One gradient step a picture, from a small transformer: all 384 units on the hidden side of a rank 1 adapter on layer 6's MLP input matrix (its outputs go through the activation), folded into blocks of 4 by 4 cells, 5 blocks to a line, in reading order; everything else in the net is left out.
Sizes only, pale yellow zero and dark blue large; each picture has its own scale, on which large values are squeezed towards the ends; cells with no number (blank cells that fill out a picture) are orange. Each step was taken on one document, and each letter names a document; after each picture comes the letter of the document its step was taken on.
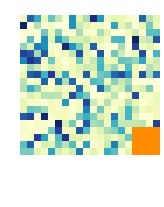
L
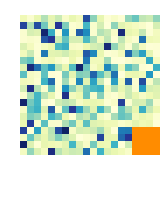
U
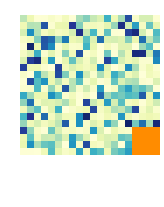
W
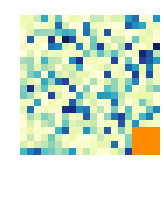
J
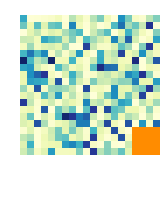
W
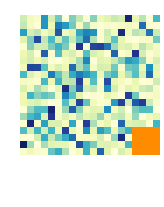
U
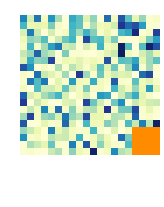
W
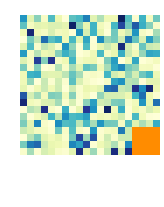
W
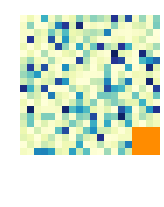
J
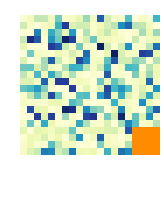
J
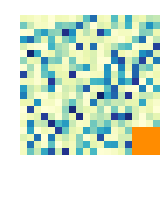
J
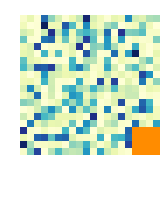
U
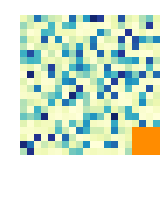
L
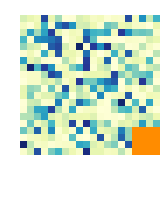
U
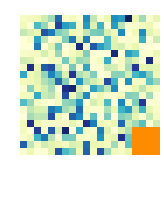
U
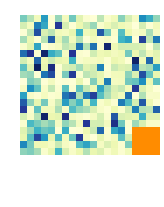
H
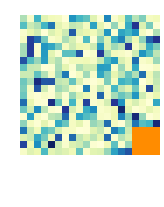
W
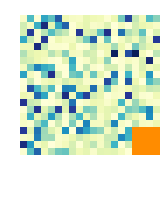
U
